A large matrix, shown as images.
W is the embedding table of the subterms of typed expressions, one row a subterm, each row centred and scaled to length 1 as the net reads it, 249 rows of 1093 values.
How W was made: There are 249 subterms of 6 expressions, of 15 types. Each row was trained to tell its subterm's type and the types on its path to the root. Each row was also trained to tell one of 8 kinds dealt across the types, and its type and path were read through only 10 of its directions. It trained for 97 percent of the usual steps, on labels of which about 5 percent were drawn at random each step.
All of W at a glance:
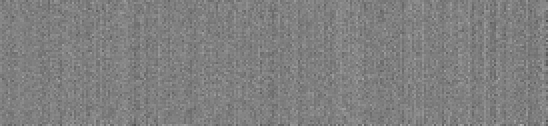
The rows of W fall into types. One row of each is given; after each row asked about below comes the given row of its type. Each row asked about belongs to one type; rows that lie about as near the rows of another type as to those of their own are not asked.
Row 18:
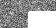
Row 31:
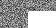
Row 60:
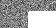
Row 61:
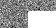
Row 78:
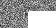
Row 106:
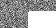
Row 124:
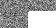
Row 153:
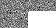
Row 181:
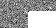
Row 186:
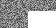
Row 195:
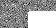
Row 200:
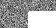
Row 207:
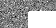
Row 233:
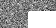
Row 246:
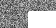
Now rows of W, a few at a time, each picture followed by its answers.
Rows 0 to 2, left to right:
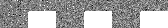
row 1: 124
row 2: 60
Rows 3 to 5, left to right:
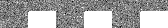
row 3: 124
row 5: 61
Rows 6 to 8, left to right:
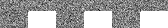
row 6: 31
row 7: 186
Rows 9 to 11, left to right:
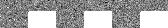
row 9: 200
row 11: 200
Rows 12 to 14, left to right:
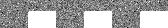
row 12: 61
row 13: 186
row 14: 61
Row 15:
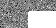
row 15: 233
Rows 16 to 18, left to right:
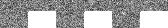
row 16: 200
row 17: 200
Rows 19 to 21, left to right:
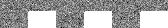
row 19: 186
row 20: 181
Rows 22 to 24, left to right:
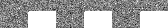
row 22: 181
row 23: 106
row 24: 18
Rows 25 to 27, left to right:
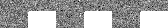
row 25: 31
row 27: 60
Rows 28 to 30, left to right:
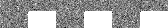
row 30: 78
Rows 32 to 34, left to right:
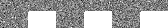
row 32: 60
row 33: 106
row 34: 60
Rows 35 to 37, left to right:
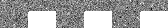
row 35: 60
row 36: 124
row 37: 207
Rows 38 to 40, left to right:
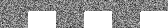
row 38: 78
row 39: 233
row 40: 106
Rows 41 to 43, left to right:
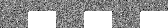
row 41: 207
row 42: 124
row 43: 124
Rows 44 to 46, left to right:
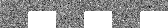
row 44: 31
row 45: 153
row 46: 78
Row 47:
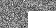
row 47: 31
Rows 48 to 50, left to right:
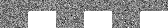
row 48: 78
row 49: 153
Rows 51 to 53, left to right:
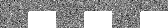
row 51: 233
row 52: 31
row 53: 78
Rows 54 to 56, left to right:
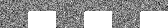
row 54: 233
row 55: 31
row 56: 233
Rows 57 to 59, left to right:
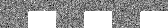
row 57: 61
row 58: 153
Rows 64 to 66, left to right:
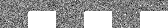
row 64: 246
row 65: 207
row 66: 31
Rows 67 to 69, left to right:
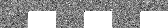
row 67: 181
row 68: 186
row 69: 200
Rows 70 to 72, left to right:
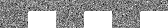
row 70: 31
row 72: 78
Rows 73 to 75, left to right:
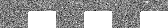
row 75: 78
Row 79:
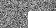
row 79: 60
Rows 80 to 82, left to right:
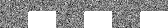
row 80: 124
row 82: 233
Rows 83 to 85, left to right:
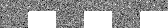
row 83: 195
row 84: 31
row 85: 61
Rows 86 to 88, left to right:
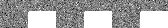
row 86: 18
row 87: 233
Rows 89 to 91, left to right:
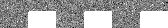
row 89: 207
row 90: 200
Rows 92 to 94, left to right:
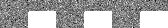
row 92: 195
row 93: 200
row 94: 233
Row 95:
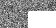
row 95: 200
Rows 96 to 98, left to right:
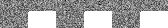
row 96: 233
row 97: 31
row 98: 233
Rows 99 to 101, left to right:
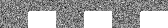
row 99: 124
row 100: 61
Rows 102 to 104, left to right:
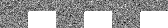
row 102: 200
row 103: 78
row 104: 153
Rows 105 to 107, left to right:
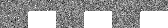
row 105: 195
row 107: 153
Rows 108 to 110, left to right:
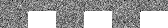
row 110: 153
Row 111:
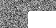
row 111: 60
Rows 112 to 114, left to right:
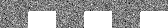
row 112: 78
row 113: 60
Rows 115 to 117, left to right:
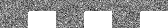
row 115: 153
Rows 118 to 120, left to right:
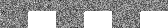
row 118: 61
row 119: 233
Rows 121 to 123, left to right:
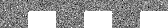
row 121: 18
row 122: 106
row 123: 78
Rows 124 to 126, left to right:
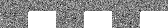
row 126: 181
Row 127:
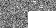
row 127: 181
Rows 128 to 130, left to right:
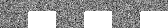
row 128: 18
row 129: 106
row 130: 106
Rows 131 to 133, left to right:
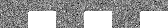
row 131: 106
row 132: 186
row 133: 31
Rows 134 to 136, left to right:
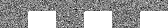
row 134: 60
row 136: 31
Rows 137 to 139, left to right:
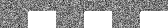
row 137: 186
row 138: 195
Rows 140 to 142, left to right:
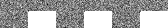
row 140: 186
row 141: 106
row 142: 186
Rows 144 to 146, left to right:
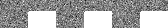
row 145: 78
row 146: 153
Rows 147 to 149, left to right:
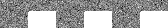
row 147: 31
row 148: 153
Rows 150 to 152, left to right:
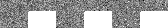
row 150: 124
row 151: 18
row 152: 200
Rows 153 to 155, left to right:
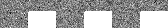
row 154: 153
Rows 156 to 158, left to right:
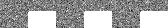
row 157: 186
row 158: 186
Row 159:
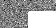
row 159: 233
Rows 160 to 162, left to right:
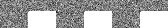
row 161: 124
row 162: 60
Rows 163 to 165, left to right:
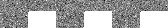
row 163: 124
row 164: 181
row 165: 78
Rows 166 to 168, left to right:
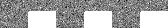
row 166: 186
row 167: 18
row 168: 195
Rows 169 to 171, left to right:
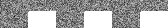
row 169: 186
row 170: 207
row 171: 106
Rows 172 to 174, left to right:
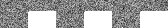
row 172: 106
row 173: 153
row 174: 246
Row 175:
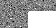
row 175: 233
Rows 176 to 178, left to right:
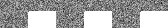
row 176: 181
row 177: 200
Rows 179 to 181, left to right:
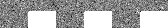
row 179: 246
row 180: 207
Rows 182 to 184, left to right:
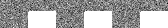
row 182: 60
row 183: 153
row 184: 31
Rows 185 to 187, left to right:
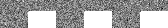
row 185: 246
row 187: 195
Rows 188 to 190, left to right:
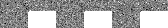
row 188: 106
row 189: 106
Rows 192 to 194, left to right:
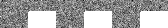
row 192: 181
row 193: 124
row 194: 153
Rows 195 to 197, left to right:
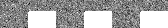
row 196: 195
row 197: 60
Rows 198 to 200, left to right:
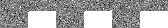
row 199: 246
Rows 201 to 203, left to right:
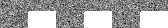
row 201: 181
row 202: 233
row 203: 106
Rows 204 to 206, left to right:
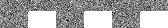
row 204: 61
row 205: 246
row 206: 78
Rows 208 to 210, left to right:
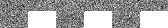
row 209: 181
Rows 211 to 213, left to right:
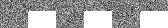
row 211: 106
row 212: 18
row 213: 124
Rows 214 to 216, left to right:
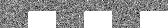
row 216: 31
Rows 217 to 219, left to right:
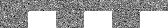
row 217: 186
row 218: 200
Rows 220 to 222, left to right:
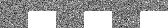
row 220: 106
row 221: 195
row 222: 78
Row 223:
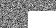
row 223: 186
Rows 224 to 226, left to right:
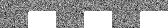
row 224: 60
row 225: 31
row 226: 233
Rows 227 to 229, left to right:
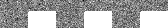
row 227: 200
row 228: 60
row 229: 124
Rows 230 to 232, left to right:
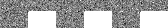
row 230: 31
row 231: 61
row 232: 195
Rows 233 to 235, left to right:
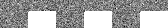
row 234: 106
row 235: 246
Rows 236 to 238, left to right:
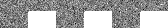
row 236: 186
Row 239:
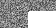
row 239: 124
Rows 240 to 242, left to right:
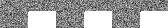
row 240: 181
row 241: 106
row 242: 153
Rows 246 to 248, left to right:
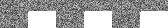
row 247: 233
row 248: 233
